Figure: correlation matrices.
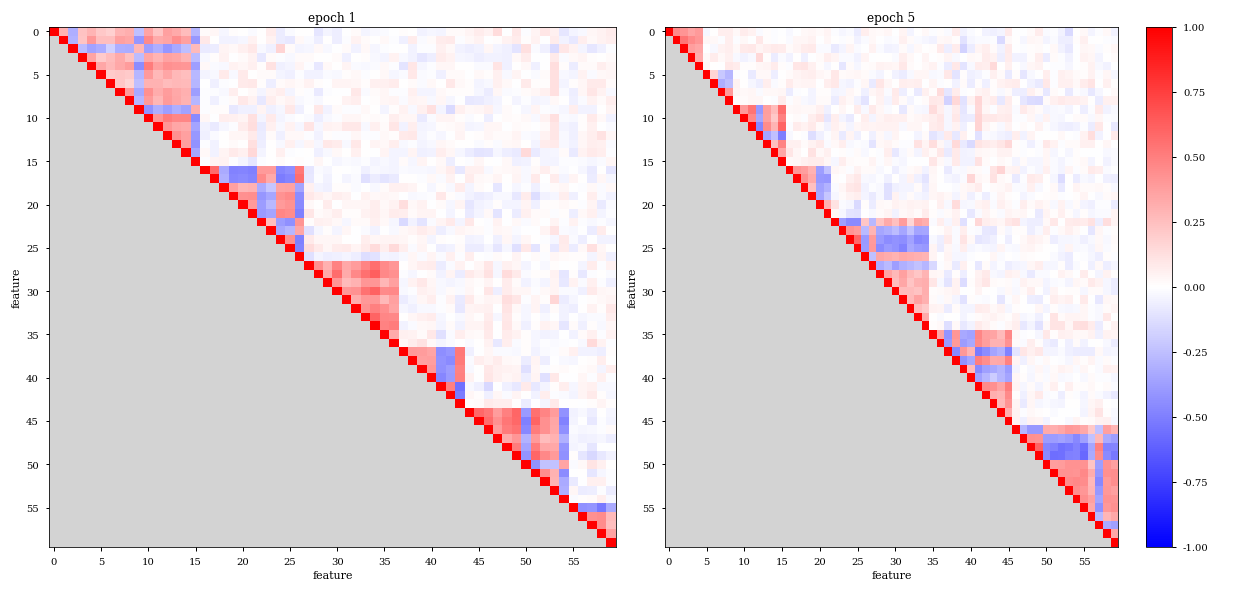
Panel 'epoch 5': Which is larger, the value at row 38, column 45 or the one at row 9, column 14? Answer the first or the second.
the first
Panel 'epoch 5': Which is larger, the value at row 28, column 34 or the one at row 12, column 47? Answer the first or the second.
the first
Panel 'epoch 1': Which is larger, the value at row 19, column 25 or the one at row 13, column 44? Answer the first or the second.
the first
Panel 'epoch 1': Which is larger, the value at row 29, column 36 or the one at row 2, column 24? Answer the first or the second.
the first
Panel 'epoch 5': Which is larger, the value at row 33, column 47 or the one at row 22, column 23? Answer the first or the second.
the first
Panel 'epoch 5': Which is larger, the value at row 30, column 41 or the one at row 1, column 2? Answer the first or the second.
the second
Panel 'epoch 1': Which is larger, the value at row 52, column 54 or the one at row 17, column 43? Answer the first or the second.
the second
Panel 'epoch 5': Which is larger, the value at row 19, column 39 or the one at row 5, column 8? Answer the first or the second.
the first
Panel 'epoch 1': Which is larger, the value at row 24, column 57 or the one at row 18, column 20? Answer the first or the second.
the second
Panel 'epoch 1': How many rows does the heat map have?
60
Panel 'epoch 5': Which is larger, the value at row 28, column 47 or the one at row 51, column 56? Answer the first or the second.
the second
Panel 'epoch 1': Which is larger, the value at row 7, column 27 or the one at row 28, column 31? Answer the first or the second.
the second
